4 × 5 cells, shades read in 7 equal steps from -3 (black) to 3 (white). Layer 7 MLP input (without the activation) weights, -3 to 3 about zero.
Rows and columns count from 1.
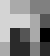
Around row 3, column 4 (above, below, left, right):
1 0 -1 -3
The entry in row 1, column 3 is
1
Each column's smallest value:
1 -2 -2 0 -3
